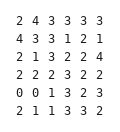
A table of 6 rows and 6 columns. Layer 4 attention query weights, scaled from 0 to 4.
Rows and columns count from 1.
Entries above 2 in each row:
5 3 2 1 2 2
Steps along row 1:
up down same same same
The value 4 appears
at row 1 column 2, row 2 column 1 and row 3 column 6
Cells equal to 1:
6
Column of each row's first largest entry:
2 1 6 4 4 4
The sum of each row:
18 14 14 13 9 12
